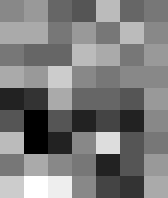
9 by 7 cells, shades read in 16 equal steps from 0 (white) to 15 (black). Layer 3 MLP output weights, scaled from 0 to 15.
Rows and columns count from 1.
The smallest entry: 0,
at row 9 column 2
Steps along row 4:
up down up up down same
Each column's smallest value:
3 0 1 4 2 4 5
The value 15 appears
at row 6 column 2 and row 7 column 2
